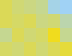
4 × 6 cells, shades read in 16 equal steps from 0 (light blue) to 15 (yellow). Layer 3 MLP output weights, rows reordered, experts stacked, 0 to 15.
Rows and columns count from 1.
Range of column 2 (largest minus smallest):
2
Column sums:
39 39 39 34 36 25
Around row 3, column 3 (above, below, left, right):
11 11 11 10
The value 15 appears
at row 3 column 5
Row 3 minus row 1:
-4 2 1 3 14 7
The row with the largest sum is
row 4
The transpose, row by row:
11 11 7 10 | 9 10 11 9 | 8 11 9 11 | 7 8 10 9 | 1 9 15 11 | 0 5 7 13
